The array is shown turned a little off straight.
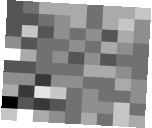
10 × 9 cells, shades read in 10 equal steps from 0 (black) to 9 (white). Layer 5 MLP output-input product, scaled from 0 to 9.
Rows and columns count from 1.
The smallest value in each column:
0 2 2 3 3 4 3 4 4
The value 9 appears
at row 5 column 1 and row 10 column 2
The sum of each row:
48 43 41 40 43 39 41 45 33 54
